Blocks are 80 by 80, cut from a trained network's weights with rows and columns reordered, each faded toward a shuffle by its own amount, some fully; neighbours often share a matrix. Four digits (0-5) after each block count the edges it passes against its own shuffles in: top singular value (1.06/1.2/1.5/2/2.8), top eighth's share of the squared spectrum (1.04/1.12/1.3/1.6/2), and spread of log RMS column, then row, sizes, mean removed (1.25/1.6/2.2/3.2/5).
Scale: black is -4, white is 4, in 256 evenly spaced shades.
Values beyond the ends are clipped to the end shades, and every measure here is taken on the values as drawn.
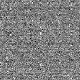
2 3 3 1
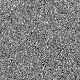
0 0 0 0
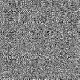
4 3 1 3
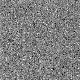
0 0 0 0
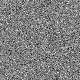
0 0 0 0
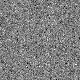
0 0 0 0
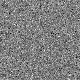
0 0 0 0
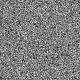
1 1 0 0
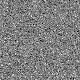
1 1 0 0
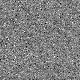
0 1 0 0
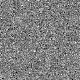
1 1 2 0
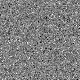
1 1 0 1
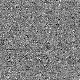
1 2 2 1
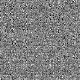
2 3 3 1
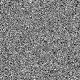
1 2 0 0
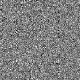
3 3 2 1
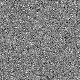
0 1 0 0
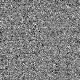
1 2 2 0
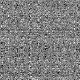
2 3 3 1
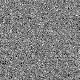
1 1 1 0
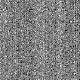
3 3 2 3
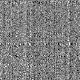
3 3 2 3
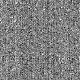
2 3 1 2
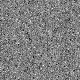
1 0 0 0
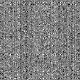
3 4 2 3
